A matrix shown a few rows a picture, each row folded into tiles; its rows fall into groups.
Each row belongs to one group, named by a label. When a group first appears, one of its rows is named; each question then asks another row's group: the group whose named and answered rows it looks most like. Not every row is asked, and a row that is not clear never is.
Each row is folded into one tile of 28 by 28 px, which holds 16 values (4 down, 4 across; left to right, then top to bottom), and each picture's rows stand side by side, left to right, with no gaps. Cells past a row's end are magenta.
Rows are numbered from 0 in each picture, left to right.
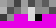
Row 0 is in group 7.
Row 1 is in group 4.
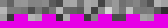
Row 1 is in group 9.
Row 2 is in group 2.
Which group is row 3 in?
7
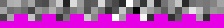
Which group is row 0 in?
2
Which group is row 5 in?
4
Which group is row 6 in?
7
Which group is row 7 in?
4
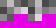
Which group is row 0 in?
7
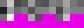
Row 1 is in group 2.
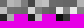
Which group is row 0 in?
2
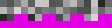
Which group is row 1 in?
2
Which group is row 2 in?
2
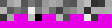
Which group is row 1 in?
4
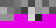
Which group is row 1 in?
4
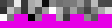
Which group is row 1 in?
7
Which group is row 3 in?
7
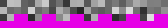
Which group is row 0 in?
2
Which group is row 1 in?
2
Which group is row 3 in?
2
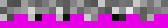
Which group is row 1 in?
4
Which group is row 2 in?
4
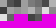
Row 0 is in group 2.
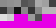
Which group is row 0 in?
9
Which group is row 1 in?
7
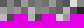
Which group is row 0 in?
4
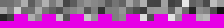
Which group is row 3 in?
9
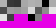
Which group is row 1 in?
7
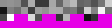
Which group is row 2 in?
2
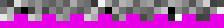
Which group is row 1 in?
9
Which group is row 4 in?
2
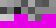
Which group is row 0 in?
9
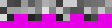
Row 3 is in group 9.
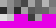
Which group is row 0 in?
9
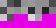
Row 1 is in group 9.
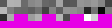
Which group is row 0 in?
2
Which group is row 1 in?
9
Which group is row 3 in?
9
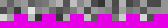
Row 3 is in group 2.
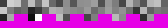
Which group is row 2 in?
4
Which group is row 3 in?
7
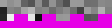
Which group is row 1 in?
4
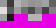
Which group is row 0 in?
4
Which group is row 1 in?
9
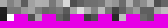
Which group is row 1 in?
2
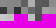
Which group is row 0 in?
9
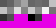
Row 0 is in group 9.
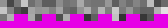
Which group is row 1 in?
4
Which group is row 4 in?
4
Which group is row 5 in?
7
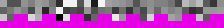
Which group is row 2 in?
2
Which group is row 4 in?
9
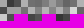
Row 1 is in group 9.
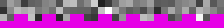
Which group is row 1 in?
4
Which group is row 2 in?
2
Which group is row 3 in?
7
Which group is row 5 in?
9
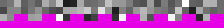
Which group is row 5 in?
4
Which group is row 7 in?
2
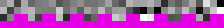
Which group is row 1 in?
4
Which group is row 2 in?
4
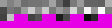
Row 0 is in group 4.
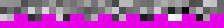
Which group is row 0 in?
9
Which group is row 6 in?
9
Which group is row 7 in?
2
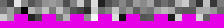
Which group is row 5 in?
7
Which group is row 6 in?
2
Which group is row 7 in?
4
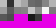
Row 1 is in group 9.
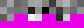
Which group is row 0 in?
2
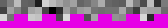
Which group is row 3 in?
2
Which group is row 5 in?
4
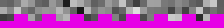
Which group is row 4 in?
7
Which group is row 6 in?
9
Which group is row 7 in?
2
